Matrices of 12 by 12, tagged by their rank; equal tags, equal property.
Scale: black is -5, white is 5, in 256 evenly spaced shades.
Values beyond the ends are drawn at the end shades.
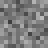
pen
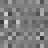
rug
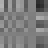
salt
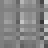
salt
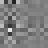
rug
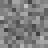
pen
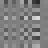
salt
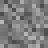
pen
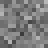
pen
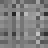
rug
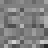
rug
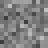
pen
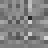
rug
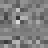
rug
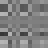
salt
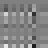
salt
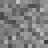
pen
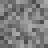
pen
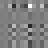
salt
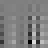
salt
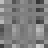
salt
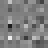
rug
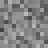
pen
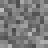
pen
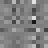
rug
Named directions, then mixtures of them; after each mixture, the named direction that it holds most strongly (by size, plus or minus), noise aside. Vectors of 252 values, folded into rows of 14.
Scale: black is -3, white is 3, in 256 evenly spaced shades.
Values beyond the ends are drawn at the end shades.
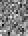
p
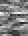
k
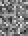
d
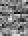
k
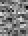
k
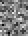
p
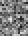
d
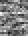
k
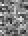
d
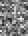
d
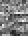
k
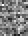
d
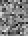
d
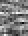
k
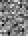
p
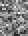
d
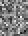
d
